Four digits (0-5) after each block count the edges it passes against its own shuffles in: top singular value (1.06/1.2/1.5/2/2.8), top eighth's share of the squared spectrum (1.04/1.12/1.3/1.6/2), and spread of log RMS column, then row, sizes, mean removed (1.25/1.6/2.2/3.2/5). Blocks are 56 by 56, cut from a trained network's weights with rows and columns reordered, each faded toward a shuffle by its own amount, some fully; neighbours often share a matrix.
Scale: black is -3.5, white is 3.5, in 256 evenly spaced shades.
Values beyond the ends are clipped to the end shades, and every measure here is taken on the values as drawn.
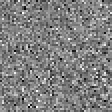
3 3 1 1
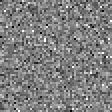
0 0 0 0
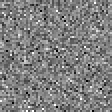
1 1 0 0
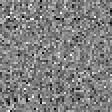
3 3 1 1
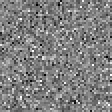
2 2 0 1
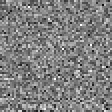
3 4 1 2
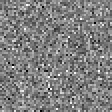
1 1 0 0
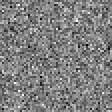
0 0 0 0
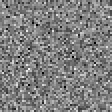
0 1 0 0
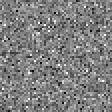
0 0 0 0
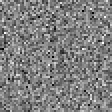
1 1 0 0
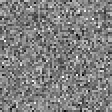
0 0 0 0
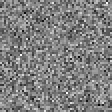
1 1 0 0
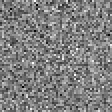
0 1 0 0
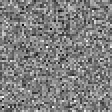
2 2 0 0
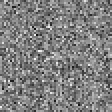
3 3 0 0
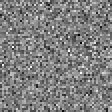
2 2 0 1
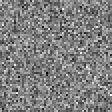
0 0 0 0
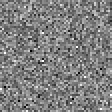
0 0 0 0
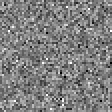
1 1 0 0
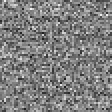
2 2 0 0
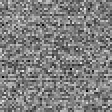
3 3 0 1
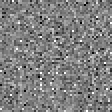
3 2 1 1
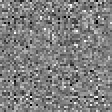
4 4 2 2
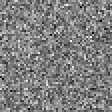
1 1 0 0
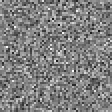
0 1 0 0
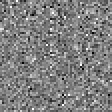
3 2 1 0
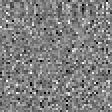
3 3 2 1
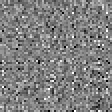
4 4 2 2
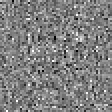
3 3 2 1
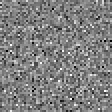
2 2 0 0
